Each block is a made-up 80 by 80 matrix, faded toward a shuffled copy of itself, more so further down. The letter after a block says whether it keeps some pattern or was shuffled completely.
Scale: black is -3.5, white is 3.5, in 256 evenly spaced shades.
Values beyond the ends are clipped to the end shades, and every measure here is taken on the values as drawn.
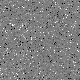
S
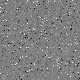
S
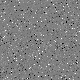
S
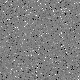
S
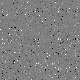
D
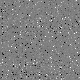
D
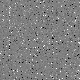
D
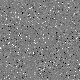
S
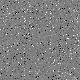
D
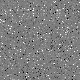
D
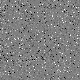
D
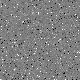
S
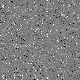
D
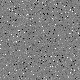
S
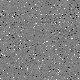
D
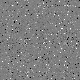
D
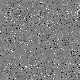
D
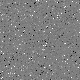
S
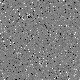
S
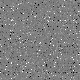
D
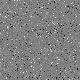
S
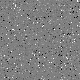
D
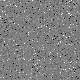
S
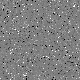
S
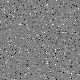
S
